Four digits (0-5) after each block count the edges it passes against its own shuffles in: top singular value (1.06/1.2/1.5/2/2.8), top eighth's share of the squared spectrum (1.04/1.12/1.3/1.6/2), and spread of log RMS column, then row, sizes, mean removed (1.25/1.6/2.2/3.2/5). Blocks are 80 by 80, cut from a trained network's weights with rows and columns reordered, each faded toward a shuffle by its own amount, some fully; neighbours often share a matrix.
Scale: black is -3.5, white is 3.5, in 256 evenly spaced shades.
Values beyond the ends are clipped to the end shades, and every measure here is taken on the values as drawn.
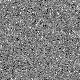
0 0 0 0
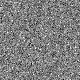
0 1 0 0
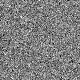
0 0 0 0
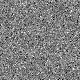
1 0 0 0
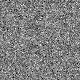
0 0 0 0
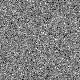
0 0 0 0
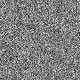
0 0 0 0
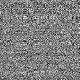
4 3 1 2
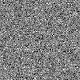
3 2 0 1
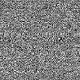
4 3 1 2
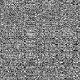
4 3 1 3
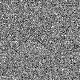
2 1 0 0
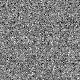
2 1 0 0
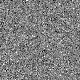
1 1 0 0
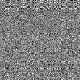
4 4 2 3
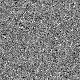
1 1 0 0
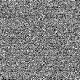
3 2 0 1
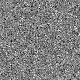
2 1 0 0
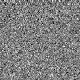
3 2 0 2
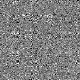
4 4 2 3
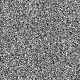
1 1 0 0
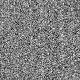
3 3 0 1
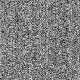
3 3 1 1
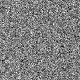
2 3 1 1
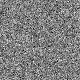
0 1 0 0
